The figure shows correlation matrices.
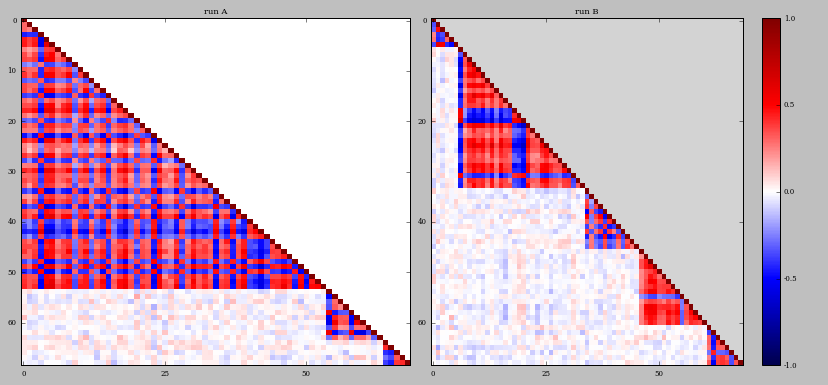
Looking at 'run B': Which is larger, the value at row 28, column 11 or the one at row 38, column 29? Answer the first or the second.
the first
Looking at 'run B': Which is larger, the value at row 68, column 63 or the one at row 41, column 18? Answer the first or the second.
the first
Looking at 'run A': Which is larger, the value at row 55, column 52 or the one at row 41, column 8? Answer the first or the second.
the first
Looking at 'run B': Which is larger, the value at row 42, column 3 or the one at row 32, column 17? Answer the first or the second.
the second
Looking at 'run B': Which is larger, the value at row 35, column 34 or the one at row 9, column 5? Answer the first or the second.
the second
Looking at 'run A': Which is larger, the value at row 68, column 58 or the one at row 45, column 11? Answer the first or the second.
the second
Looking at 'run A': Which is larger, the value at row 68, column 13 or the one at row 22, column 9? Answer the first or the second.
the first
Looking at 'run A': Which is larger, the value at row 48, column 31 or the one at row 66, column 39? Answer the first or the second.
the second
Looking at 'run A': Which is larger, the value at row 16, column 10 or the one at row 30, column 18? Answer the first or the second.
the second
